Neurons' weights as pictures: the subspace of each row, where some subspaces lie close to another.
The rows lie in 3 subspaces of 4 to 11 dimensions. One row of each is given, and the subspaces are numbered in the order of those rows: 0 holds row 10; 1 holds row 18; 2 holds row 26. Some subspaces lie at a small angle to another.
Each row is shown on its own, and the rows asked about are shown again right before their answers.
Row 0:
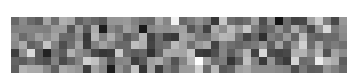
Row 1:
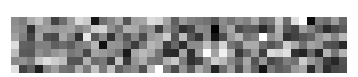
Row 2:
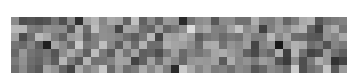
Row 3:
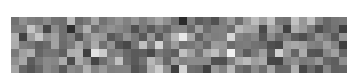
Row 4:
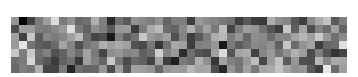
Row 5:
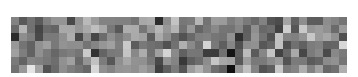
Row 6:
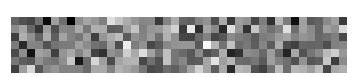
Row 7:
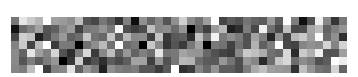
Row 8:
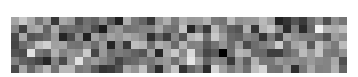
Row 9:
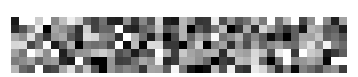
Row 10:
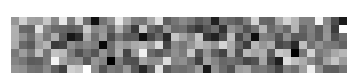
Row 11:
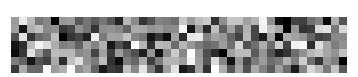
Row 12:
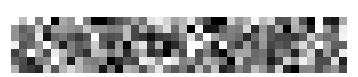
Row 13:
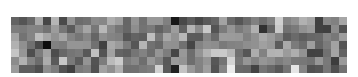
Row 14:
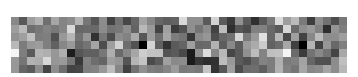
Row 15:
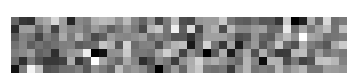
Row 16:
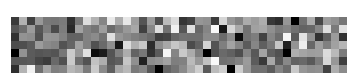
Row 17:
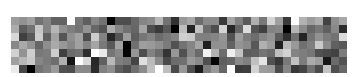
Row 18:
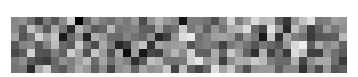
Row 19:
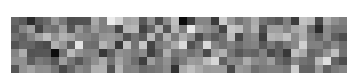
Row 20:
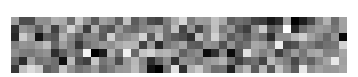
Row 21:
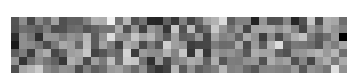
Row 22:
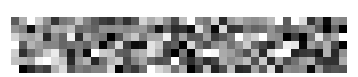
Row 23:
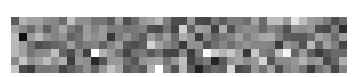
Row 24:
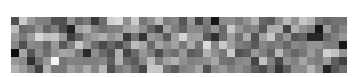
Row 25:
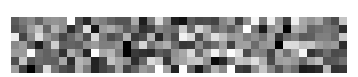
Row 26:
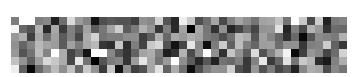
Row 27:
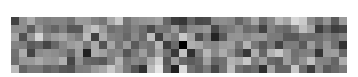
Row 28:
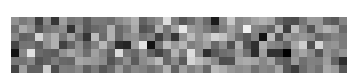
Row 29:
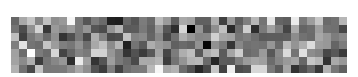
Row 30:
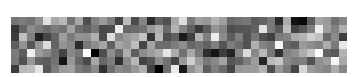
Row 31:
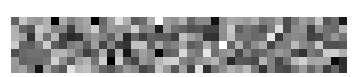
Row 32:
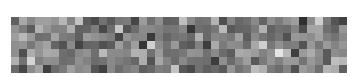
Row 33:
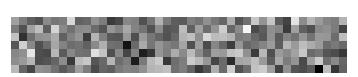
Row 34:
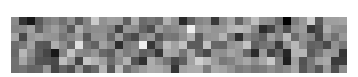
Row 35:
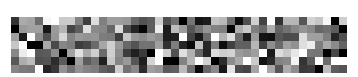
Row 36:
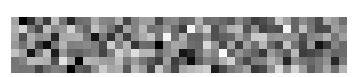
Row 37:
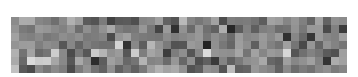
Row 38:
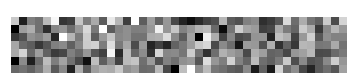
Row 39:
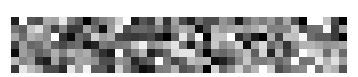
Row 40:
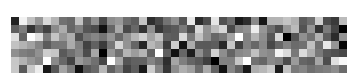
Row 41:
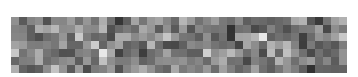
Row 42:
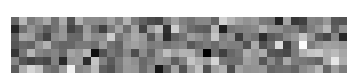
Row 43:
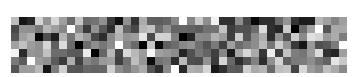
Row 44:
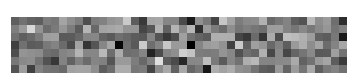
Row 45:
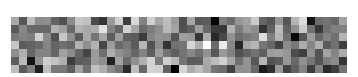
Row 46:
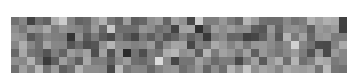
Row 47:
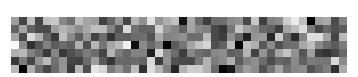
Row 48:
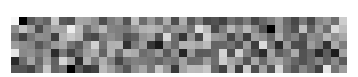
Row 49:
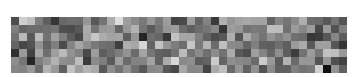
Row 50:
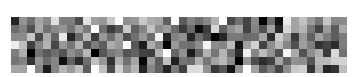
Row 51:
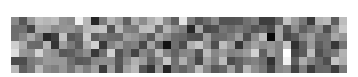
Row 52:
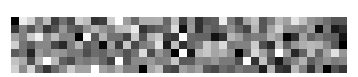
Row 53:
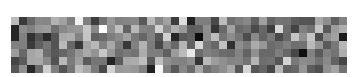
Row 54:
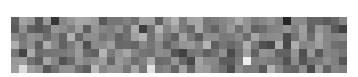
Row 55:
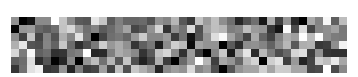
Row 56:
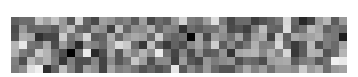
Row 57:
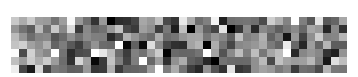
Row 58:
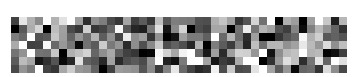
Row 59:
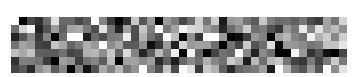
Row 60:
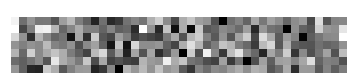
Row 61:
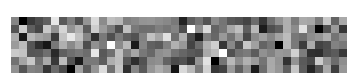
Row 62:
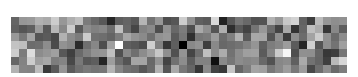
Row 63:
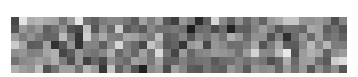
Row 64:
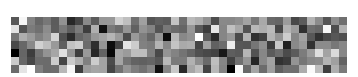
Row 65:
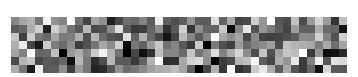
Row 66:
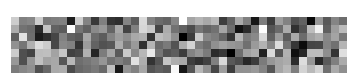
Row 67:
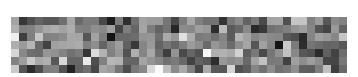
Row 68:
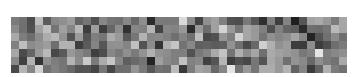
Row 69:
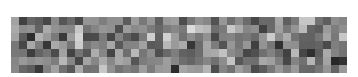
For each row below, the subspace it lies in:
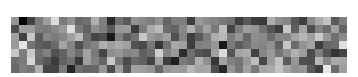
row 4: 2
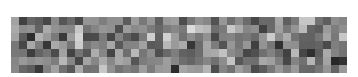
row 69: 1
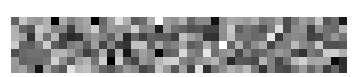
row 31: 0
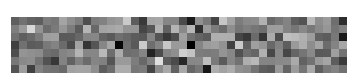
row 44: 0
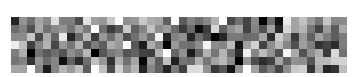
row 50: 0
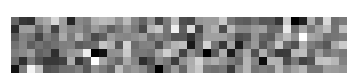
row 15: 2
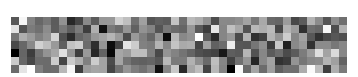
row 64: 0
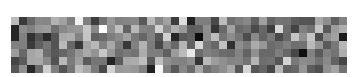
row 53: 0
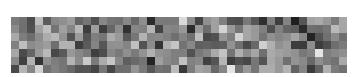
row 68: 0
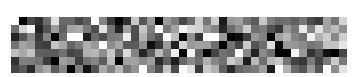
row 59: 0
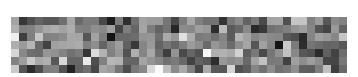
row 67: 2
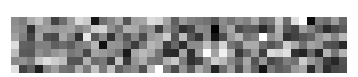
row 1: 0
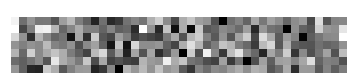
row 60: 0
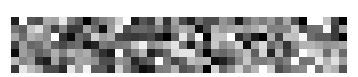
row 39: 0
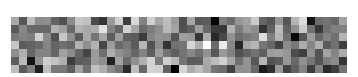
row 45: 0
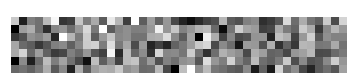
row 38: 0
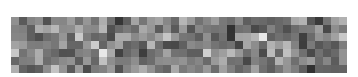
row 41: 0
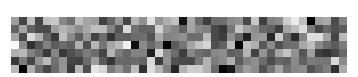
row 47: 0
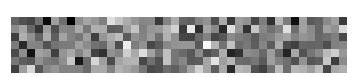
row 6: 2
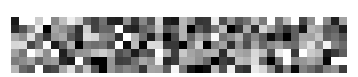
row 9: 1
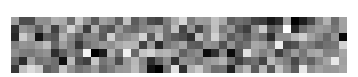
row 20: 1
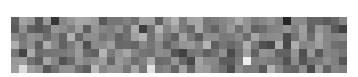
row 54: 0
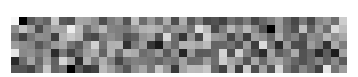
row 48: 0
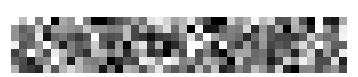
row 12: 0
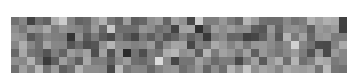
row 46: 0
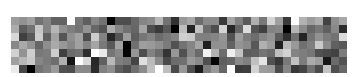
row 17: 2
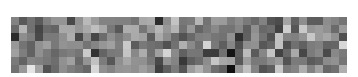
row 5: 0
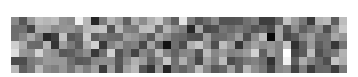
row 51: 0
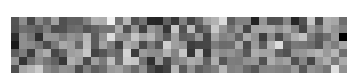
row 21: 0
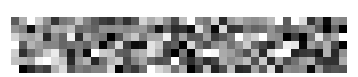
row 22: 0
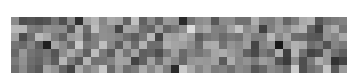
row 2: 1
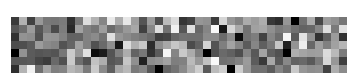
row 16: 2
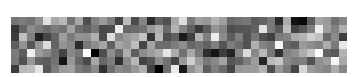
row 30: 1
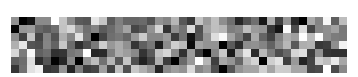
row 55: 2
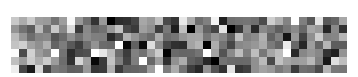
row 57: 2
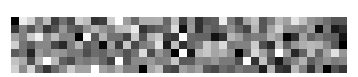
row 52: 0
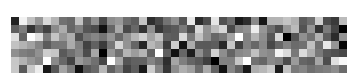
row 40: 0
